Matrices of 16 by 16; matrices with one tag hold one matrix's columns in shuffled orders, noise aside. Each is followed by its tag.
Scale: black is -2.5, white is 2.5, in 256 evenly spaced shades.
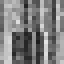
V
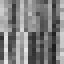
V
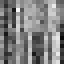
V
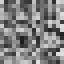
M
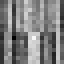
V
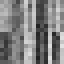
V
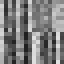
V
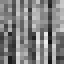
V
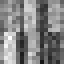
V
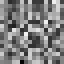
M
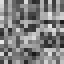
M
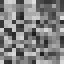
M
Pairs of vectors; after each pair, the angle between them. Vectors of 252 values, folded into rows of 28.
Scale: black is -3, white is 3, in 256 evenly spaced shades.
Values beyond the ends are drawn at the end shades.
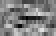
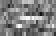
nearly opposite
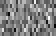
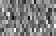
nearly opposite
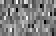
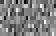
nearly opposite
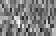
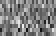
nearly parallel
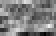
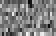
partly opposed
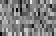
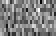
partly opposed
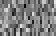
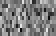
partly aligned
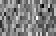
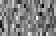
nearly parallel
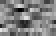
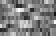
nearly opposite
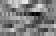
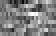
nearly opposite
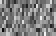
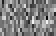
orthogonal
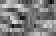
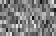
partly opposed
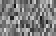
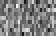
partly aligned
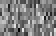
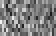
partly aligned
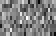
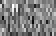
orthogonal
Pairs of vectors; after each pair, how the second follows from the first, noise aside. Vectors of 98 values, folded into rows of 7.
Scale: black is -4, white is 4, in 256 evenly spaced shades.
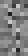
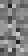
reversed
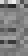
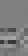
partly zeroed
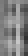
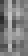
reversed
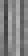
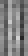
reversed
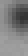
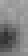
reversed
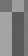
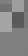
partly zeroed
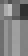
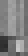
reversed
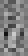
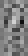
reversed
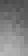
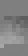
partly zeroed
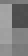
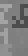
partly zeroed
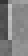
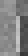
reversed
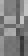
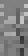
partly zeroed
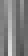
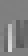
partly zeroed
